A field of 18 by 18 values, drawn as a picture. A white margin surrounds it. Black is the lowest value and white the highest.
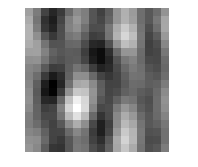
There are no lone odd cells. The middle left is the ninth with the lowest average. The middle right is the calmest part. Stripes running up and down repeat 3 times from left to right.
